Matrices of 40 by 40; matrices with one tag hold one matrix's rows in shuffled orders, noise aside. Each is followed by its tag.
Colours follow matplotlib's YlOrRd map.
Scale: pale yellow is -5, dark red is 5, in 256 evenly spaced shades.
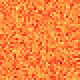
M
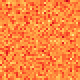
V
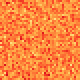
V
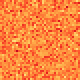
M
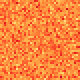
M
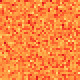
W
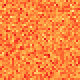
V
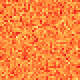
M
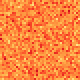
W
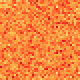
W
